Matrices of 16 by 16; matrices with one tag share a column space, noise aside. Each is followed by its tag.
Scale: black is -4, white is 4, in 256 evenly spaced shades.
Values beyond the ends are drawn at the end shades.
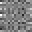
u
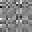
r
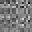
r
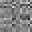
r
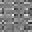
u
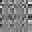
r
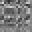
r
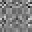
r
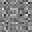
u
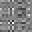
u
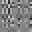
r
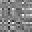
u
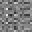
u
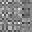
u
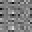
u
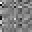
r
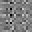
u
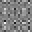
u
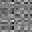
u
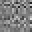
r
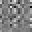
r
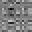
u
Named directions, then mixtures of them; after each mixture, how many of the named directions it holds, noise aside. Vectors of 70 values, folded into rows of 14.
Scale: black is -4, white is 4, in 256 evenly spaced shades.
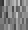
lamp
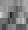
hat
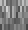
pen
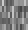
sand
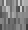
two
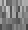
one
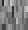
three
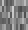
one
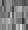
two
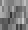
two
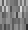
two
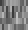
three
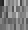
one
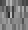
two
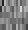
three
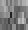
three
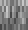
two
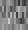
three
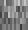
three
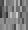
two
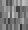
three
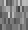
three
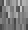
two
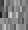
two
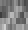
one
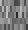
three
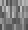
one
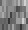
three
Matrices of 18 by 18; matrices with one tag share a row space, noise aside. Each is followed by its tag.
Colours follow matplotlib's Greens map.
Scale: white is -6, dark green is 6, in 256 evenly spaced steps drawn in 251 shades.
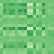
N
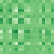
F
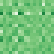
F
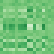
N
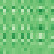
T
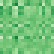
F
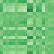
N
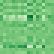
N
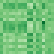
N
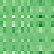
T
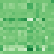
N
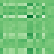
N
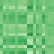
N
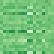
N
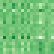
T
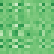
F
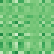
F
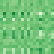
T
